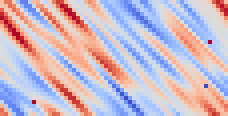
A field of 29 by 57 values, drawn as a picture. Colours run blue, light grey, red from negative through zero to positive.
The histogram is bell-shaped. The ninth with the highest average is the top left. No overall slope runs across the table. The grain runs diagonally down to the right. Three lone cells stand out: two far higher and one far lower than their neighbours.
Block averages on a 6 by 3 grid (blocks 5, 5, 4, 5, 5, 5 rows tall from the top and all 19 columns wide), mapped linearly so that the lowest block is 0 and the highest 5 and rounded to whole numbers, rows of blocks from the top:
5 0 2 | 5 2 1 | 4 2 2 | 2 3 2 | 2 1 2 | 2 0 4
